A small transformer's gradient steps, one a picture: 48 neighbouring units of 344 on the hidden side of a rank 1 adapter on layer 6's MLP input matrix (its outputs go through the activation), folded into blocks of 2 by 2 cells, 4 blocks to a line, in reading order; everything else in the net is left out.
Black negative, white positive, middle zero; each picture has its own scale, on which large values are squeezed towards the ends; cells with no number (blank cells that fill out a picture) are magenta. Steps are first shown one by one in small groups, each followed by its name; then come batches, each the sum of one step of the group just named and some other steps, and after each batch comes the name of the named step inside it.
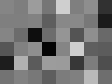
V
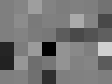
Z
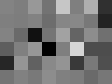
V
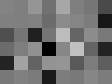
V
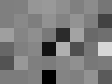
Z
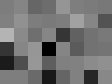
Z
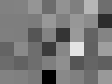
Z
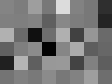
V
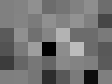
Z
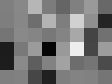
Z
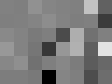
V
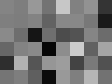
V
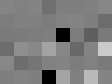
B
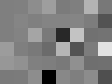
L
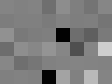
B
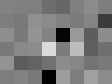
B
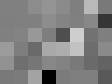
L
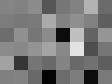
B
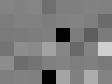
B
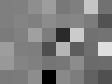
L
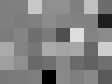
L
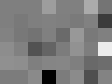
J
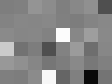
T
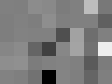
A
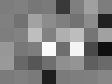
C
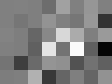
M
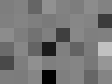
J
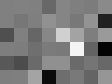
M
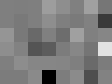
J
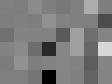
A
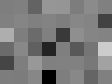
J
